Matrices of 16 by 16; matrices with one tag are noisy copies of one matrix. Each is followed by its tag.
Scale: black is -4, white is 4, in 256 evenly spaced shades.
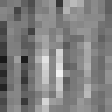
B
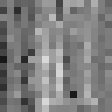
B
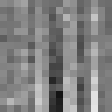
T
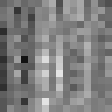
B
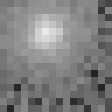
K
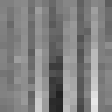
T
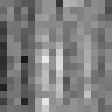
B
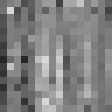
B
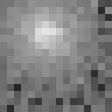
K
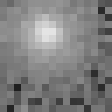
K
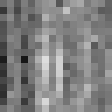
B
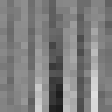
T
